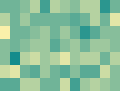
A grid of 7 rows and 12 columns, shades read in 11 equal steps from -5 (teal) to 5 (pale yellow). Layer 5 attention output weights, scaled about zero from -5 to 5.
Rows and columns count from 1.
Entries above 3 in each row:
0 1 1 0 1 1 0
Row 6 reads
3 4 -1 -2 1 -1 -2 0 -2 -2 3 0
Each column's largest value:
5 4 2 3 1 2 4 1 2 2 3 4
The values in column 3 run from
-1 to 2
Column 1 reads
-1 2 5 0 0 3 -2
